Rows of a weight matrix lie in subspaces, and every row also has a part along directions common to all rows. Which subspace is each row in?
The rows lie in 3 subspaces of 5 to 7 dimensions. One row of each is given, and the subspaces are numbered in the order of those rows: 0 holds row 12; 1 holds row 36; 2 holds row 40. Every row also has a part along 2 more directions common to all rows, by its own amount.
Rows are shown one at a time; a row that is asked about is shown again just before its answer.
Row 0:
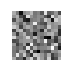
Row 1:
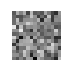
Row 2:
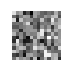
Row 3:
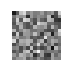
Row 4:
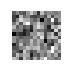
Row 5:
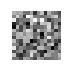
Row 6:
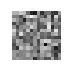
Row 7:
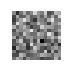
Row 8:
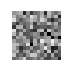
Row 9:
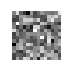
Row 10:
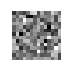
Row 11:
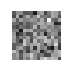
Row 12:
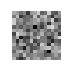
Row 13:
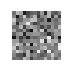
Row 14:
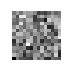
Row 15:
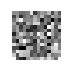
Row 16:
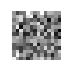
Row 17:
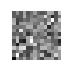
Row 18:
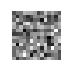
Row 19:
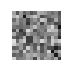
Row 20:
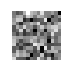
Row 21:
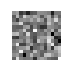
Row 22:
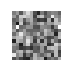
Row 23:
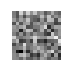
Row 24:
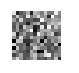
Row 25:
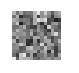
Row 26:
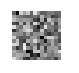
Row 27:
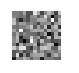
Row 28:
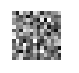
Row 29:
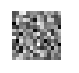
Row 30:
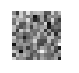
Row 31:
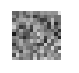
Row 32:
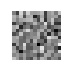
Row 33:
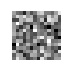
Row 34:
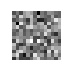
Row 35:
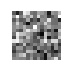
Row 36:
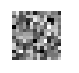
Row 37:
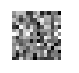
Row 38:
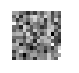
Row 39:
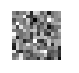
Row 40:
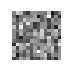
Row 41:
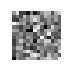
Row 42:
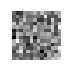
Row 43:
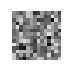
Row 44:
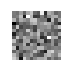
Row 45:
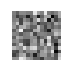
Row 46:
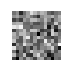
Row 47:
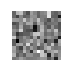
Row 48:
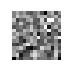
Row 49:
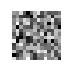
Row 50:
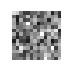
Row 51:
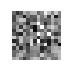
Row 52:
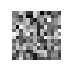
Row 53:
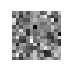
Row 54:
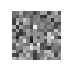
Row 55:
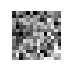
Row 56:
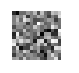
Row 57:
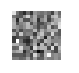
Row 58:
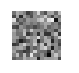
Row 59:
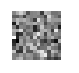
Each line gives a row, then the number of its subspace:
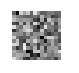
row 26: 1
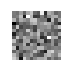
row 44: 1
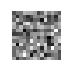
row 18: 1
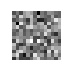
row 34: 0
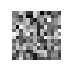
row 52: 1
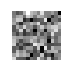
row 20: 1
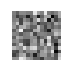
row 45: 0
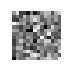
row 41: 1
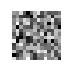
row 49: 0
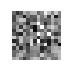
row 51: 2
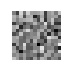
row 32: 1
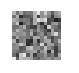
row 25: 0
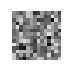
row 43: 0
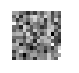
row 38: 1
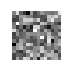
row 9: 1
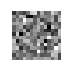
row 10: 2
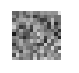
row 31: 1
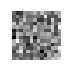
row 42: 2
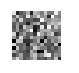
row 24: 2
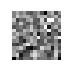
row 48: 0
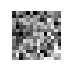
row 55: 0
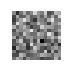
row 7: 2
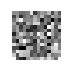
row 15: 0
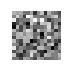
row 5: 1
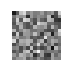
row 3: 2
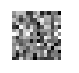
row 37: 1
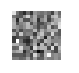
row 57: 2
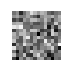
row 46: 2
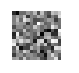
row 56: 2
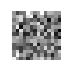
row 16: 1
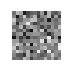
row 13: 2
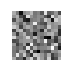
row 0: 2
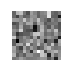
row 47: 2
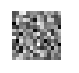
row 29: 2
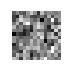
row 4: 1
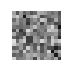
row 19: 0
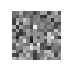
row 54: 0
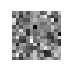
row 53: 0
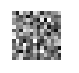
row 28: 1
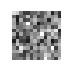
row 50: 2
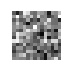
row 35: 2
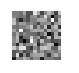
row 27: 0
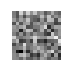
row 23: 1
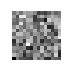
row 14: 0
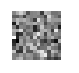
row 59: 2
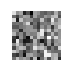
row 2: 2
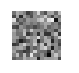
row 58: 0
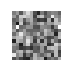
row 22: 0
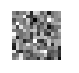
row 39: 1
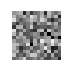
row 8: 2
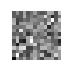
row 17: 0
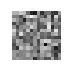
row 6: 2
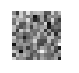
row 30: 1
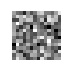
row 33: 1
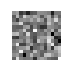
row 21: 1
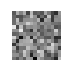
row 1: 2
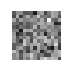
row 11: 0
